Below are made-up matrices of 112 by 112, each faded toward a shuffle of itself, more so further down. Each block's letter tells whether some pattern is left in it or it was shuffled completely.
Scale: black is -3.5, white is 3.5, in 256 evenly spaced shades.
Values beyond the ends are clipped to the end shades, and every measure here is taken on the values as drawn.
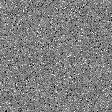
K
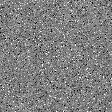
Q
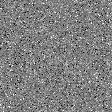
K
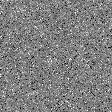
Q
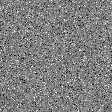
Q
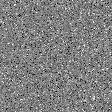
Q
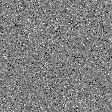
Q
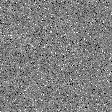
Q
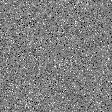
Q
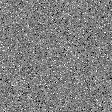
Q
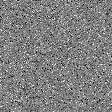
Q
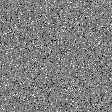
K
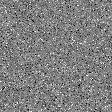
Q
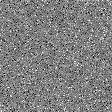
K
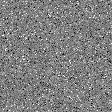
Q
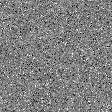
Q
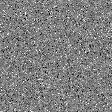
K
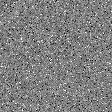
Q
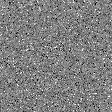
K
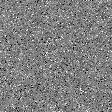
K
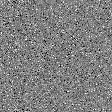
K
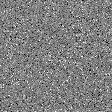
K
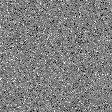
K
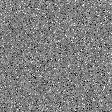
K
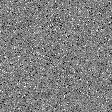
Q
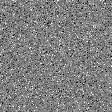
Q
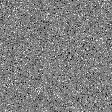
K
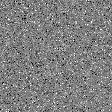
K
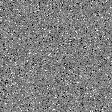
K
